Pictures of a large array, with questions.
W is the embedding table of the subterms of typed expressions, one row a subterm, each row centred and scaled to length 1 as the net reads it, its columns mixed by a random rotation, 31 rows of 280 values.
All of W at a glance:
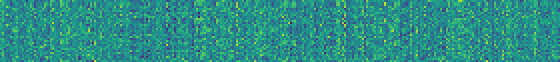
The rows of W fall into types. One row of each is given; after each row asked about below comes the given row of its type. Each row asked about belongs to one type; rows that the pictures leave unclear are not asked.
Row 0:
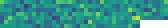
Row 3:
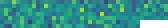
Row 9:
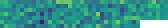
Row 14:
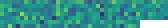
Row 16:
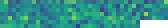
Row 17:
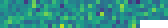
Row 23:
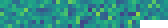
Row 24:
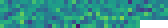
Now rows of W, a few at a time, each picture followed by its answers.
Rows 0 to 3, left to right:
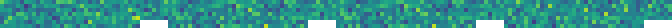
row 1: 9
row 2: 9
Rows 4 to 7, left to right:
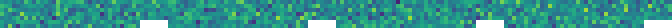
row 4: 14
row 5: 23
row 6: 16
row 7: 3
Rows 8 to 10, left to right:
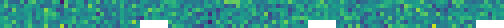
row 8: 17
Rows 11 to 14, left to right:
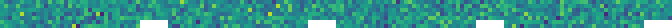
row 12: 3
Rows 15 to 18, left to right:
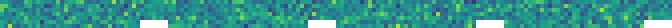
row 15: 14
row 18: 24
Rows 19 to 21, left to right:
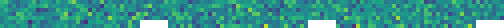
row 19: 23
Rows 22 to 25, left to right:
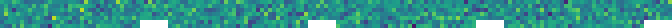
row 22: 3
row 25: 16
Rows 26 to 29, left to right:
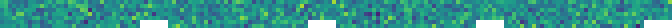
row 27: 16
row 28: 9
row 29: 0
